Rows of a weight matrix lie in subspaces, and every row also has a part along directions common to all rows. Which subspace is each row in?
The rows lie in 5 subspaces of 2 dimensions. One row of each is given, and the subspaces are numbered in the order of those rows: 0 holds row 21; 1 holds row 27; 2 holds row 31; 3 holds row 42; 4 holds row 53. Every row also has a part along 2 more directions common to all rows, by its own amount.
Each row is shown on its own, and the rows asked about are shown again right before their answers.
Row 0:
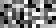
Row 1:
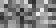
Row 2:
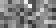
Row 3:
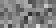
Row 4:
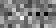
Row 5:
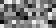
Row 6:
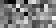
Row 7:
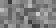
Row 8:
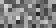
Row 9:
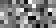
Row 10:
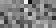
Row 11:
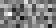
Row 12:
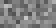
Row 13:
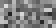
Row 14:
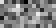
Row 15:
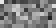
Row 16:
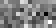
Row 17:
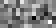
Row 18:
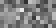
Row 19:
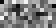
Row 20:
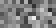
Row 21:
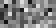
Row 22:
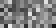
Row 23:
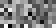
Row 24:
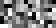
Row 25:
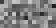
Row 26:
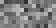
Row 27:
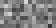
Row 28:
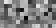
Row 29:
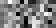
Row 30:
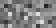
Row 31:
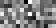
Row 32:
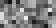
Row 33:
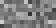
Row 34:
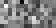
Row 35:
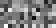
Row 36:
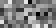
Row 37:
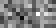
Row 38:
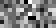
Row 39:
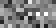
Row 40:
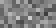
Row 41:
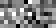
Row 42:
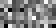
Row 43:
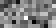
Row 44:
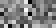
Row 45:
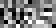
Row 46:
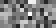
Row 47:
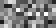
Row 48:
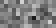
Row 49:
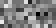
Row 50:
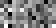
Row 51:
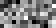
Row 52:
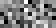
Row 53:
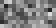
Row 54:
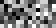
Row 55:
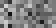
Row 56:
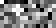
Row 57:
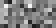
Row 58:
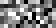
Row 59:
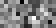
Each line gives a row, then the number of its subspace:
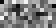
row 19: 4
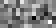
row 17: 0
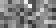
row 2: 1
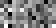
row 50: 3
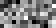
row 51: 4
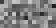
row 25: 4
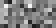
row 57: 1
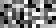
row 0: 3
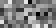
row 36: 1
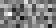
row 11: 1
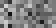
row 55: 3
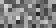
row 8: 2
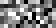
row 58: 2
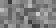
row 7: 1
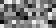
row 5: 4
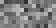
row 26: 4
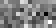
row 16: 0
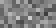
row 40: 2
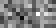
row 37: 1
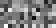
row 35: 3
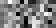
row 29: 0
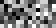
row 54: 2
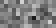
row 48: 0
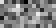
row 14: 4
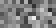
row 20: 0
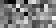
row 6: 0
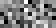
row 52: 3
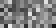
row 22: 3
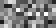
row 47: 0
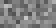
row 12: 2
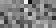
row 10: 3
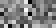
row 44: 3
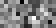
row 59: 0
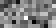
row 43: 4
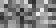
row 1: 1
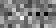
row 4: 1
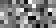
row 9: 0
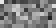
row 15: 4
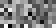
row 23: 3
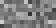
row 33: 4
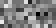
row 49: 1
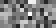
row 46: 1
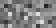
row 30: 3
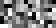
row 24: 2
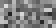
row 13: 2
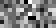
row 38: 0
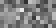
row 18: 2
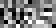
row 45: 2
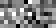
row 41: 2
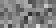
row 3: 3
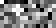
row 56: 4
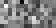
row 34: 0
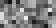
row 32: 4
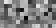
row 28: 2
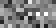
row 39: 1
